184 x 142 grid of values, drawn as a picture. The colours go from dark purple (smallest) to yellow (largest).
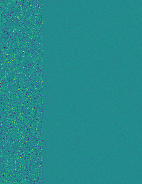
Slope: none. Seam: vertical, 30% of the way across, the right part calmer. Stripes: none. Grain: fine. Mirror symmetry: none.
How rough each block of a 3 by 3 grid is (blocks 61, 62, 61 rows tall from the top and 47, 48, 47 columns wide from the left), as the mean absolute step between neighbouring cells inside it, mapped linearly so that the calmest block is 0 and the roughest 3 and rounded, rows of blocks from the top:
3 0 0
3 0 0
3 0 0
